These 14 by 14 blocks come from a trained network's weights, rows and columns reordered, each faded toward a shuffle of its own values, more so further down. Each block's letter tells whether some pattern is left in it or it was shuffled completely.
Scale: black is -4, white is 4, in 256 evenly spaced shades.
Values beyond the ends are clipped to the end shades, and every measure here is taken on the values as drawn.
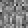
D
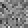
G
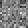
D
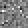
G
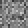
D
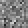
G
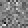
D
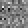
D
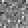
G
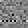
D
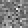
G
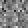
D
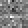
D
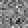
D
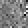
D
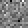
G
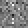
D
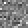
G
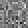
D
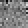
D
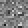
D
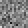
G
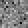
G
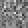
D
